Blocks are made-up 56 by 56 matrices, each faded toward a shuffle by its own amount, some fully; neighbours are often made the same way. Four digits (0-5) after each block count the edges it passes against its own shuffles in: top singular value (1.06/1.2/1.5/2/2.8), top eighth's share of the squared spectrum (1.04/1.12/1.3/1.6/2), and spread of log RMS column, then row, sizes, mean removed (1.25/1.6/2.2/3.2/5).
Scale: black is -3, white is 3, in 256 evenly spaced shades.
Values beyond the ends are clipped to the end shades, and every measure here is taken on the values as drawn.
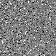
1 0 0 0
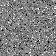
1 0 0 0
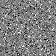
0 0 0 0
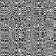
4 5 3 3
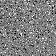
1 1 0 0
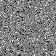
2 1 0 0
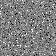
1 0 0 0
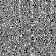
3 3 1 0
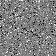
0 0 0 0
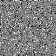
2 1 0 1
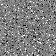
0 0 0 0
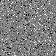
1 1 0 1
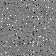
1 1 0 0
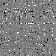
3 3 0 1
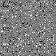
3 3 2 1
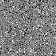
2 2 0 0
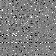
3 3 1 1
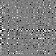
4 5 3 3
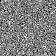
0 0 0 0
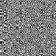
4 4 2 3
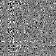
2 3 3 2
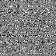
2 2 0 3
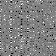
4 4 2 2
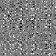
4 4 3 2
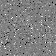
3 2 0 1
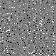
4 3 2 1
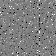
3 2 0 0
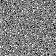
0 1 1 0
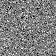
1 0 0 0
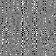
4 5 3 2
